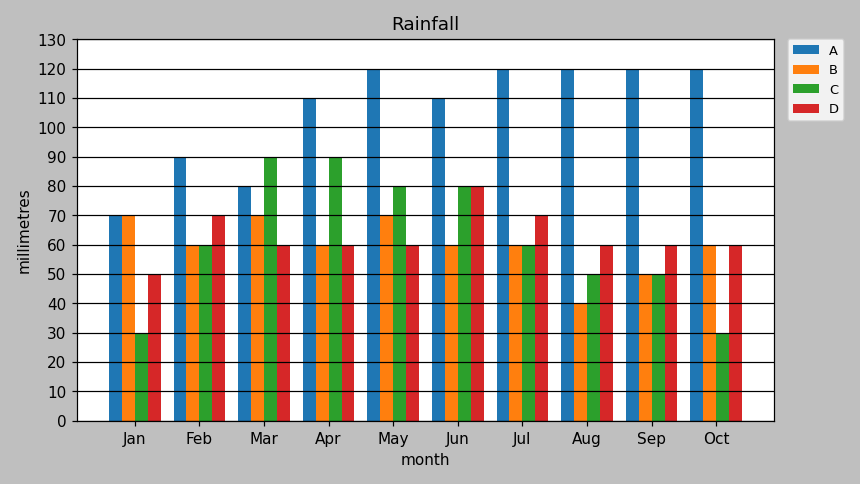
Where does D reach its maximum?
Jun
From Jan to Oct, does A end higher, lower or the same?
higher
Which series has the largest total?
A
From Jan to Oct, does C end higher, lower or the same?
the same
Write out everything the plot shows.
Title: Rainfall
x-axis: month, ticks Jan Feb Mar Apr May Jun Jul Aug Sep Oct
y-axis: millimetres, ticks 0 10 20 30 40 50 60 70 80 90 100 110 120 130
Legend: A, B, C, D
Values:
A: 70 90 80 110 120 110 120 120 120 120
B: 70 60 70 60 70 60 60 40 50 60
C: 30 60 90 90 80 80 60 50 50 30
D: 50 70 60 60 60 80 70 60 60 60
